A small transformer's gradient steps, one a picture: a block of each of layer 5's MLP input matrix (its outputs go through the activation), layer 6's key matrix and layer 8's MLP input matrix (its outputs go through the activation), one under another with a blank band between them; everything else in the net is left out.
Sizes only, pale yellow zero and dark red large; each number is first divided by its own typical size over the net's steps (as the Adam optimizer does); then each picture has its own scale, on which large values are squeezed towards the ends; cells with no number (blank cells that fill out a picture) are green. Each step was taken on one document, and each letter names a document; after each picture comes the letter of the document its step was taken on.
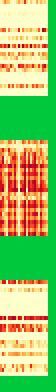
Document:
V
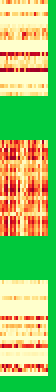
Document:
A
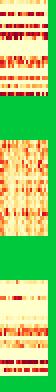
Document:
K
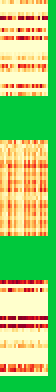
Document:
V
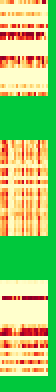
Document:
K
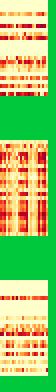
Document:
K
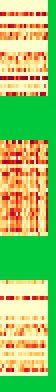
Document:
K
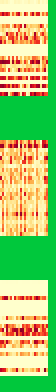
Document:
K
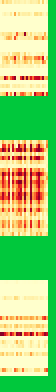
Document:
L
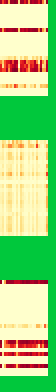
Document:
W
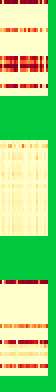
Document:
W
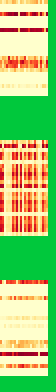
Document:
W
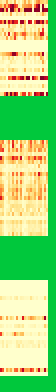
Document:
L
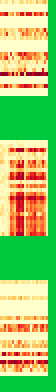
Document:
A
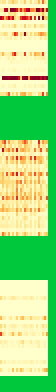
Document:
L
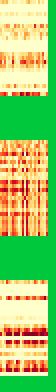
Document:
A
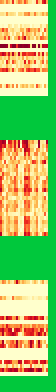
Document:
A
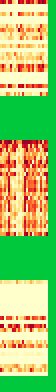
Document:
V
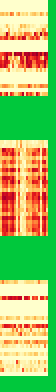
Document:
A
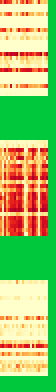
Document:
A
